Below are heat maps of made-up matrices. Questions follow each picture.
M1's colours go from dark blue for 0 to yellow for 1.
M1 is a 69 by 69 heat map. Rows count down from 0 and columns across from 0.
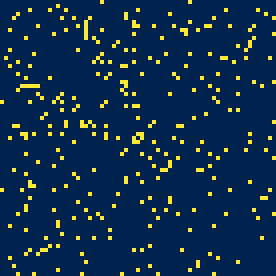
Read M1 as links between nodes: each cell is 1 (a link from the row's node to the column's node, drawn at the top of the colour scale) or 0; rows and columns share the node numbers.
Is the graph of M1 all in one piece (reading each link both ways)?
no
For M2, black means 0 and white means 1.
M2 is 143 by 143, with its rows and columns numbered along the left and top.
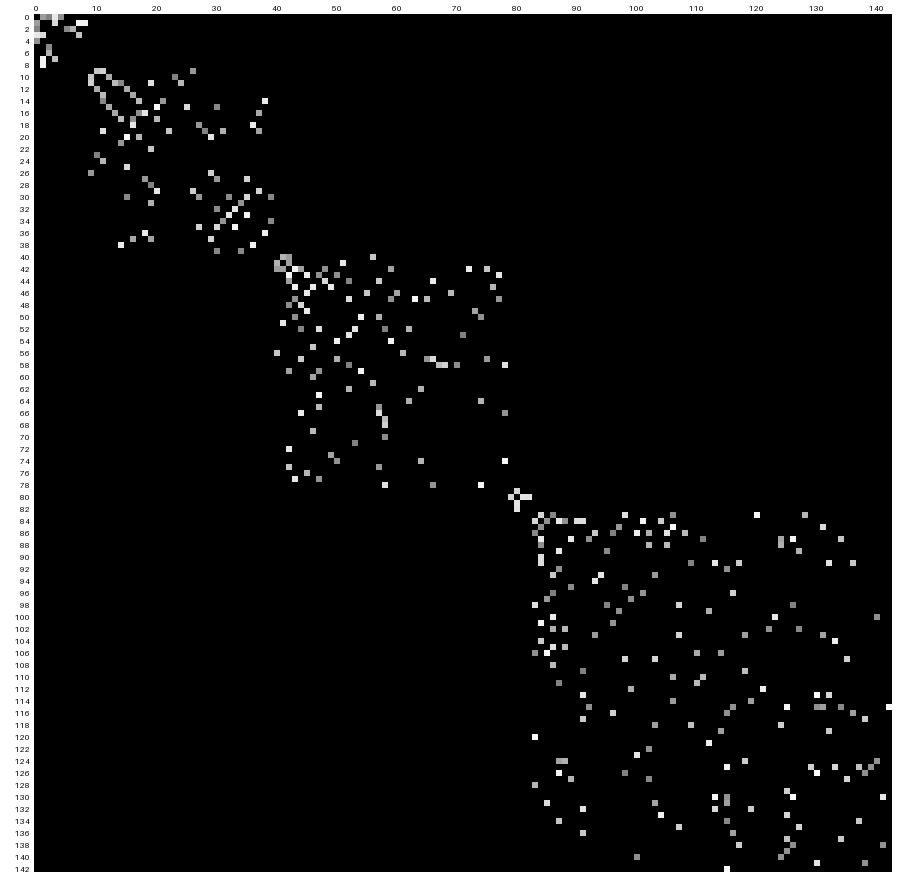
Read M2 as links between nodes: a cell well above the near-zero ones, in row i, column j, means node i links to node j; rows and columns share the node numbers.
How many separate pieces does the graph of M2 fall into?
5
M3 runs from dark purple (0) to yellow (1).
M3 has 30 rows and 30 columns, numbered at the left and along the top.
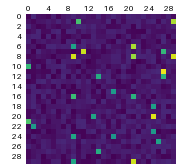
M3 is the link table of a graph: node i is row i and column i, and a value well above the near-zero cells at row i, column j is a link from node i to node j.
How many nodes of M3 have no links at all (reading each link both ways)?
6
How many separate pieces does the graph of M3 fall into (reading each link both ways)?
9
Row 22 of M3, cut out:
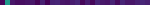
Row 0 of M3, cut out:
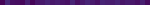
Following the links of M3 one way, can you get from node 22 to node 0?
yes
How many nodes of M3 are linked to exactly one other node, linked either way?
6
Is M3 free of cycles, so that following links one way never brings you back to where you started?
yes
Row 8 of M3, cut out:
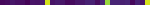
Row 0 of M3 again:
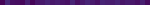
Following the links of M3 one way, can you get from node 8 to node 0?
yes
